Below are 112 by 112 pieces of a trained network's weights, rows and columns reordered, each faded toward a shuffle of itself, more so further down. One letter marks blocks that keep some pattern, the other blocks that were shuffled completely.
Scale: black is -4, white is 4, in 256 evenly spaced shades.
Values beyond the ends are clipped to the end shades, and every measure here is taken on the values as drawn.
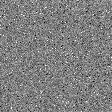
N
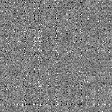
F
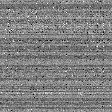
F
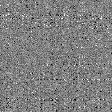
F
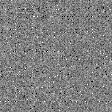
F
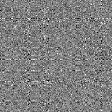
F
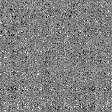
F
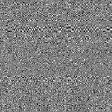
F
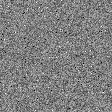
N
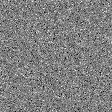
N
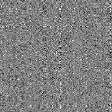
F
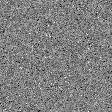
N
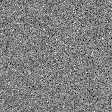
N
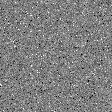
N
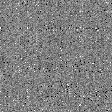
F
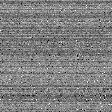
F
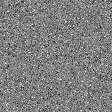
N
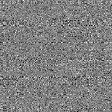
F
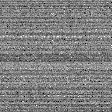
F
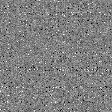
F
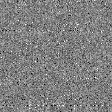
F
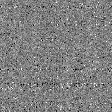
F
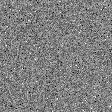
N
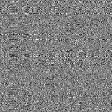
F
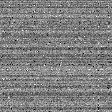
F
